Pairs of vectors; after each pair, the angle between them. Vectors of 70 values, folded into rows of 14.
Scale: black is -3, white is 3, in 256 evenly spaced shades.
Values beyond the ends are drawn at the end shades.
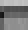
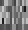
orthogonal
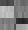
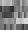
nearly opposite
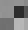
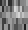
partly opposed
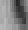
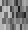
partly aligned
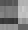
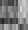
nearly parallel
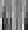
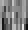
nearly parallel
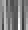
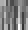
nearly parallel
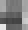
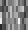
partly opposed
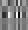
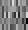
partly aligned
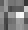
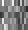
partly opposed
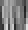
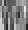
nearly opposite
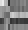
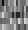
partly opposed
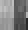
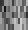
partly opposed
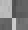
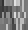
partly opposed
